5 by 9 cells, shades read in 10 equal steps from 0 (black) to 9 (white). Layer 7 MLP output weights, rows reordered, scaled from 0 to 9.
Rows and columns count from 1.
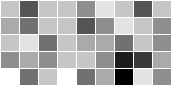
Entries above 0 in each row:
9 9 9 9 8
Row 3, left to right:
7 8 4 7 6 6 4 7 5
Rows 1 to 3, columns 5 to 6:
5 8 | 3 5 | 6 6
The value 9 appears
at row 5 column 1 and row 5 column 4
